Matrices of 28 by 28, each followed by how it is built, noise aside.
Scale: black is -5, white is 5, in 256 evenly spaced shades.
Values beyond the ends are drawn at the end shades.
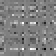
low rank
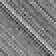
Toeplitz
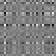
low rank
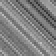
Toeplitz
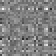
low rank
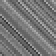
Toeplitz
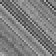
Toeplitz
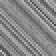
Toeplitz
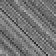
Toeplitz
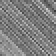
Toeplitz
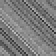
Toeplitz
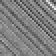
Toeplitz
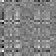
low rank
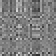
low rank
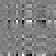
low rank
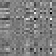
low rank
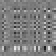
low rank
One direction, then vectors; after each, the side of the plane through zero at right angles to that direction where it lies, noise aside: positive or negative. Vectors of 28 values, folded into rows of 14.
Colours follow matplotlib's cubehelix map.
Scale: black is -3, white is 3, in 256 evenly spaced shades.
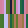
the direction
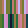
positive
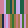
positive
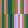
positive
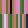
positive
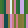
negative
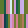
negative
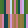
negative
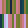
positive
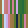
positive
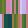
negative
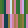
negative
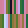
positive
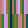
positive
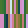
negative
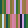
negative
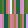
negative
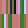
positive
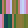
negative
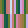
negative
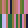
positive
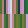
negative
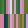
negative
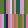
negative
